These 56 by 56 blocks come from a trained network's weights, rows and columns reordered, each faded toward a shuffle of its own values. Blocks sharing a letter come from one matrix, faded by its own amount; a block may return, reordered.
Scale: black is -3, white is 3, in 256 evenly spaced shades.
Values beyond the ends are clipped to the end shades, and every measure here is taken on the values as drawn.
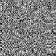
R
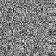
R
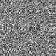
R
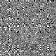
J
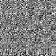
R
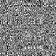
R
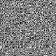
R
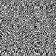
R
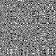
J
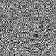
R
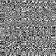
R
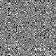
J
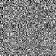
R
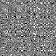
J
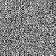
R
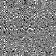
J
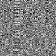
R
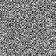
R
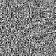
R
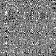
J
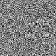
R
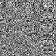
R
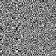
R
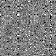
J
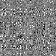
J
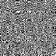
R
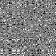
J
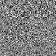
R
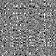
J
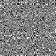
J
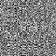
R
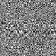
R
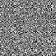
R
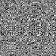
R
